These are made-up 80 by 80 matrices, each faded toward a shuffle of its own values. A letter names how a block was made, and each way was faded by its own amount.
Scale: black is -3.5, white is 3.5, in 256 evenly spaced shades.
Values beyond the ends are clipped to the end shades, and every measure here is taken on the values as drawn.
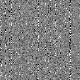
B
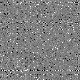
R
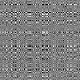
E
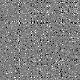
R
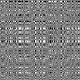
E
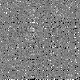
R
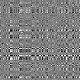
E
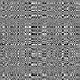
E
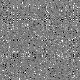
R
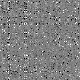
R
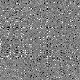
R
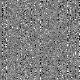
B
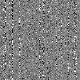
B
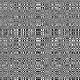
E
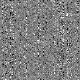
B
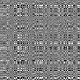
E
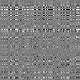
E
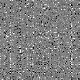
R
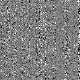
B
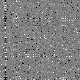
R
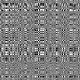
E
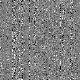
B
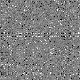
R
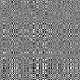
E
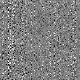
B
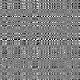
E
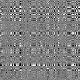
E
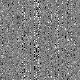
B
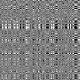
E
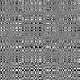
E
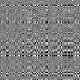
E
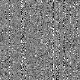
B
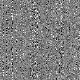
B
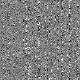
B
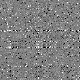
R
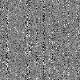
B
